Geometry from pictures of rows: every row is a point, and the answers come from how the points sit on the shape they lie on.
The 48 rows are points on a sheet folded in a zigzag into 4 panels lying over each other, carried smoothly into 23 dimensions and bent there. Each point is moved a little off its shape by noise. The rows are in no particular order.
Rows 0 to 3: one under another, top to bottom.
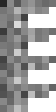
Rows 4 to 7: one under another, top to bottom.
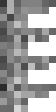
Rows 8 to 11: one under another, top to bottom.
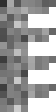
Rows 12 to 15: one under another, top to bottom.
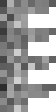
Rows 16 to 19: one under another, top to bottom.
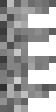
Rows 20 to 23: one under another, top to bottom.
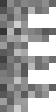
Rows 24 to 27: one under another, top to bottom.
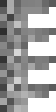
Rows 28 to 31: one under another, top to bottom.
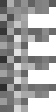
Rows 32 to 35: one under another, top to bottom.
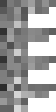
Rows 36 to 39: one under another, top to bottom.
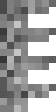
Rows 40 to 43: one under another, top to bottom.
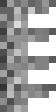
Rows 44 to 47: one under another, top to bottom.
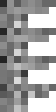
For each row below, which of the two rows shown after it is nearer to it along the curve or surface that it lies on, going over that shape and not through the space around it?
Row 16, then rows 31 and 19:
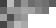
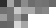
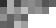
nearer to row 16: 19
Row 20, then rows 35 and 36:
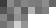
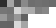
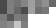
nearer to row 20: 36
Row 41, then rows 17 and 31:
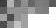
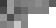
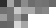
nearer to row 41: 17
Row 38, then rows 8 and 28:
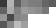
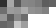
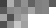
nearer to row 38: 28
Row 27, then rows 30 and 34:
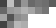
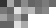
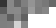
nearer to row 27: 34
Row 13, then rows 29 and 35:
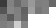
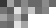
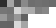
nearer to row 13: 35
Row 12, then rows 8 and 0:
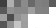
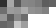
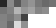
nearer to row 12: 8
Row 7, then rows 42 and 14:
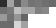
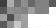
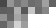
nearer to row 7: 14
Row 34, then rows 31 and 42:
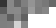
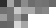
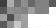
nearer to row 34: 31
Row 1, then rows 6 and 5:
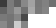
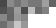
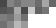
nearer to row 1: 5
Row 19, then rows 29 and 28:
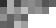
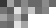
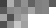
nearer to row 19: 28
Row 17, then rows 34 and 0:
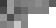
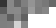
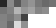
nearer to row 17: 34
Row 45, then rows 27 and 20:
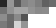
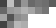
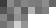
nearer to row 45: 20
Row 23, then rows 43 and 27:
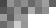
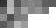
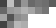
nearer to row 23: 27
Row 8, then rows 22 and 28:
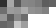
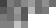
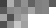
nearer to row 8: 28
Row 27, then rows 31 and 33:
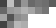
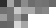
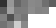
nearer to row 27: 33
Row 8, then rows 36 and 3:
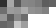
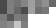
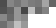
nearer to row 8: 36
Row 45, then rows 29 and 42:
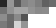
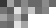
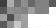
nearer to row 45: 29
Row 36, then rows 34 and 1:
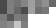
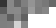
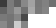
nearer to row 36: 34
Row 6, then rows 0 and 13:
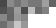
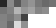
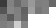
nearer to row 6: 13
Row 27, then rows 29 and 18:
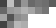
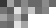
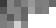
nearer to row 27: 18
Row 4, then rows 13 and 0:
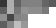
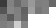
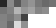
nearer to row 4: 13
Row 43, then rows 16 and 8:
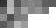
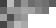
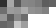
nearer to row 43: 16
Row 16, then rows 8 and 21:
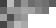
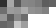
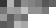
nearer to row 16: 21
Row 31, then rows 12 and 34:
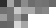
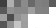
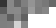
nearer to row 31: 34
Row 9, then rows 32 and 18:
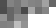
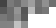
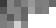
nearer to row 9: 18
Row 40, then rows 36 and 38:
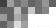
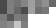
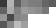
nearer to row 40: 36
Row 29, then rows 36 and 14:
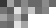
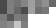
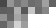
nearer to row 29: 14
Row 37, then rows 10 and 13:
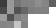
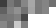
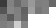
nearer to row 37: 13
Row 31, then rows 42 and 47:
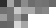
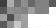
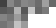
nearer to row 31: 47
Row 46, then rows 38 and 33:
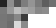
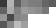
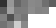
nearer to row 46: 33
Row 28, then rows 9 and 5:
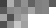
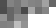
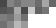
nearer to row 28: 9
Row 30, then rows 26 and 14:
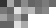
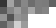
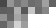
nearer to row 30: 14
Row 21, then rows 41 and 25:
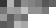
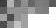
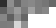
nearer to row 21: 41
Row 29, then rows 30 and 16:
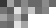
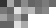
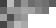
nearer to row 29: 30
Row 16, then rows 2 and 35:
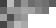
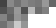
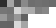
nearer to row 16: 2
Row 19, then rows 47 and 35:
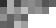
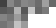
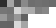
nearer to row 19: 35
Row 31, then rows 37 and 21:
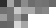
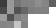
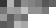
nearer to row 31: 21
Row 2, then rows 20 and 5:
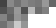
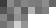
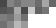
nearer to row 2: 20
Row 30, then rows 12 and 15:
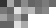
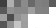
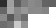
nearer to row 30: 15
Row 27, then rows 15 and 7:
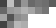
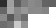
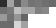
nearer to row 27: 15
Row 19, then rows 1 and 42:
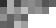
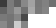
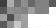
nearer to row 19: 42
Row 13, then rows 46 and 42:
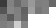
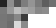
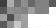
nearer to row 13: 46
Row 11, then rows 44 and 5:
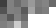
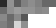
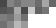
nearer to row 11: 44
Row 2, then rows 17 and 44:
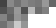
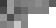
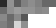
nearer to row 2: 44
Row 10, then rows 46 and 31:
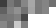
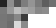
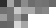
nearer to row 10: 46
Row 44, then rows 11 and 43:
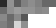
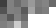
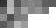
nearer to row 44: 11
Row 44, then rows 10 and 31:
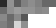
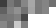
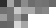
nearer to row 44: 31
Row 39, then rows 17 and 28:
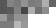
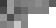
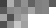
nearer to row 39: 28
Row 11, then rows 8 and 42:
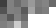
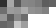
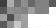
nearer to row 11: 8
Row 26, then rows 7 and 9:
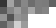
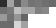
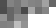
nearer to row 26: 9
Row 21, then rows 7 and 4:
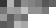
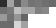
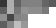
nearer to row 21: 4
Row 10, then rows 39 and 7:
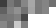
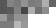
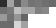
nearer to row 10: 7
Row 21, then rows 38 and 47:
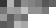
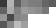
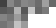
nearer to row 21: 38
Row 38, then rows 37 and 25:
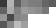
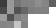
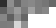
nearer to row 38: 37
